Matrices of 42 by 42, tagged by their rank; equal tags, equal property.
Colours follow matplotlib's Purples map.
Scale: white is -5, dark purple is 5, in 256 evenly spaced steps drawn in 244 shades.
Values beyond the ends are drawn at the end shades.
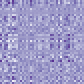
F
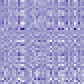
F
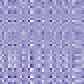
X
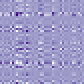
X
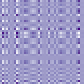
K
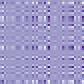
K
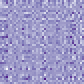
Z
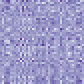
Z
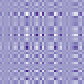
K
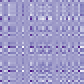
X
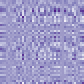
F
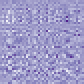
Z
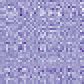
Z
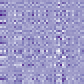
F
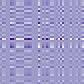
K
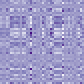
X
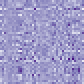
Z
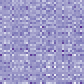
F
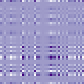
K
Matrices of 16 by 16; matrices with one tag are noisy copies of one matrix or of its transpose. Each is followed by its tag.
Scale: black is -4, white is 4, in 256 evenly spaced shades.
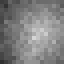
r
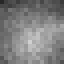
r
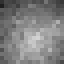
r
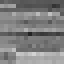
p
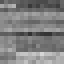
p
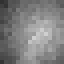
r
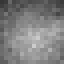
r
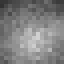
r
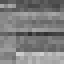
p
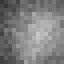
r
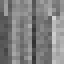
p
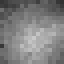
r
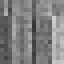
p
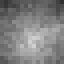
r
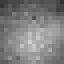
r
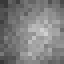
r
